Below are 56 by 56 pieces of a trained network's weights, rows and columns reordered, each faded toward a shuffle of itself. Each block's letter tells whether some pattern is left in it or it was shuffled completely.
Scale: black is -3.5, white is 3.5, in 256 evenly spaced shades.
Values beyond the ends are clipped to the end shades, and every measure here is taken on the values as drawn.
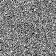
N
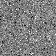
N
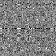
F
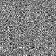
F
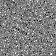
N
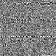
F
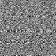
F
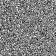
N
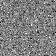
N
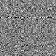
F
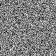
N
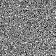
N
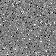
N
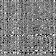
F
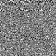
F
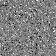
N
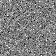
N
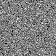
N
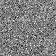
N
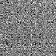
F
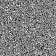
N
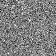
N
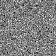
N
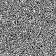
N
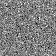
N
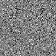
F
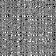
F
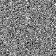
F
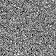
N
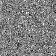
N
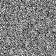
N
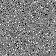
N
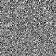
F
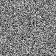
N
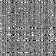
F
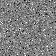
N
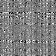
F
